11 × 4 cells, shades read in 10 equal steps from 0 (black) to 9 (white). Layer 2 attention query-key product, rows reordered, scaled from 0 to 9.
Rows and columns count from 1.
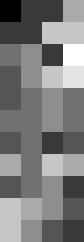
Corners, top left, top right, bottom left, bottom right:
0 6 7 2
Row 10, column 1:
7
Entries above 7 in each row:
0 0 1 1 0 0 0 0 0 0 0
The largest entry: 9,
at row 3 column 4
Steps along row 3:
up down up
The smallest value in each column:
0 2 2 2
